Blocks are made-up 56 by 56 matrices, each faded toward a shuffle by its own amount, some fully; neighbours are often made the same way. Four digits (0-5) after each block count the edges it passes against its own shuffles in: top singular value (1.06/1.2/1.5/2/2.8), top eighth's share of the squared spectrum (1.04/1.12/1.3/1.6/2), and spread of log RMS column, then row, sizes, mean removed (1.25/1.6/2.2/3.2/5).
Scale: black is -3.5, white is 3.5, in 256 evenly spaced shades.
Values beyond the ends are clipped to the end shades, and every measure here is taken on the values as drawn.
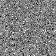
2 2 0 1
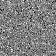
0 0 0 0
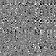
4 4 2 2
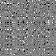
4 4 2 2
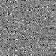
3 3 1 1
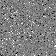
1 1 0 0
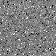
2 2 0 0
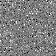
3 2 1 0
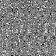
3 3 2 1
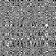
4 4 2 2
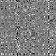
4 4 3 2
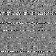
4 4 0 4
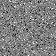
0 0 0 0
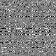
3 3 0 3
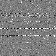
3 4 0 3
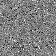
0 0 0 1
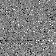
1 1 0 2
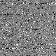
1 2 0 2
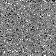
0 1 0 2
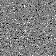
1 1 0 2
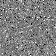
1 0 0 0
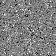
0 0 0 0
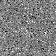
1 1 0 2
